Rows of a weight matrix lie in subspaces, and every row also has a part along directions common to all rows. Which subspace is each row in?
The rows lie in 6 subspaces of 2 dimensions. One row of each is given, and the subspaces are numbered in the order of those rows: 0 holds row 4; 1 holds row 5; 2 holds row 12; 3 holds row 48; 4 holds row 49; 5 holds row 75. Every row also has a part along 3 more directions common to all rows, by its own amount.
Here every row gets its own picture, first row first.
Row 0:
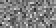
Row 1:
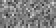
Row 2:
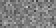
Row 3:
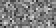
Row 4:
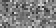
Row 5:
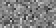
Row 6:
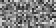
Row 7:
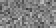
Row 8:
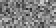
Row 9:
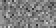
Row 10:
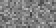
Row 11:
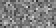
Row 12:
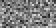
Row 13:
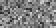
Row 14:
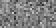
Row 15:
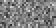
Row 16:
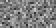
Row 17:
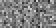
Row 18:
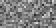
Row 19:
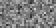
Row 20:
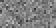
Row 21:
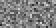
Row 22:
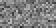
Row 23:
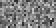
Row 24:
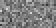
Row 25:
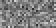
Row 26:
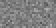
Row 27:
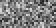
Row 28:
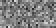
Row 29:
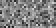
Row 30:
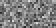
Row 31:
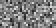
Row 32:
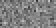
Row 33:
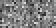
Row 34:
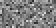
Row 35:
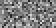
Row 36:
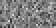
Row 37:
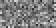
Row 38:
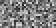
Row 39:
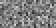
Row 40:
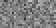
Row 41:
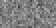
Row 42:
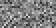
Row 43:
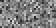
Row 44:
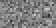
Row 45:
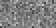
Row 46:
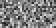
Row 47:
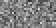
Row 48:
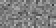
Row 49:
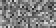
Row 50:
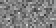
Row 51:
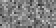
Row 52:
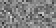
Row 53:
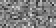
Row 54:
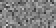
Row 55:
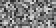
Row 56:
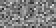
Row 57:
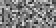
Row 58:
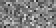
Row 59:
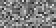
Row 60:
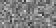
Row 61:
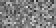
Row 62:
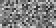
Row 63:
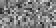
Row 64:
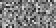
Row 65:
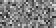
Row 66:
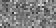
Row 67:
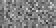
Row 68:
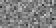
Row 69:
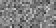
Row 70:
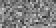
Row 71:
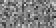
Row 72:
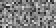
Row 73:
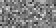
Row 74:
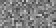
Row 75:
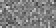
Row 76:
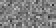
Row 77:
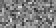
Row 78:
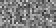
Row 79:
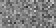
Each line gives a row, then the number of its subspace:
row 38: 3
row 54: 5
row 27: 0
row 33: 5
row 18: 2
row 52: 3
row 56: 3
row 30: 2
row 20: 5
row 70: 2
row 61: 1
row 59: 3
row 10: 0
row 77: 5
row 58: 1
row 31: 2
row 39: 3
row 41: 0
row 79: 1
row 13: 0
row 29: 4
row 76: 3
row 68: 2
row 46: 2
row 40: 0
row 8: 0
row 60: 3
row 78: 3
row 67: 4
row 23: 4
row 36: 4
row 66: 0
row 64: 5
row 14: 0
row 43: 5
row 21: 2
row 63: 0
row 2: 1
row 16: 2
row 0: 2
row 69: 1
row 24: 5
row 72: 5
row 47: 0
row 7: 0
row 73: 5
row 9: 4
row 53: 3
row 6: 4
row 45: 0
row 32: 1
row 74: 3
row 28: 4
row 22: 1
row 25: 4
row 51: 0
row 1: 4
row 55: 1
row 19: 5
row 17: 1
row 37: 4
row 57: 5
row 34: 5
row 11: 1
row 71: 4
